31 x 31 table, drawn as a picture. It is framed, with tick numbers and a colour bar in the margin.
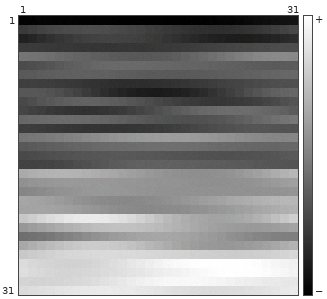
Slope: up to the bottom. Ninth with the lowest average: top middle. Grain: streaks across.
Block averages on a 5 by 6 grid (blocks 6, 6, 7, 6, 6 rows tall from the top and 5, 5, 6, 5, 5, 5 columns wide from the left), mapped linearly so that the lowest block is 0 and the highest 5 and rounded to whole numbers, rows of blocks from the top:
0 0 0 0 0 0
1 1 0 0 1 1
1 2 2 2 2 2
3 3 3 3 3 3
5 5 5 5 5 5
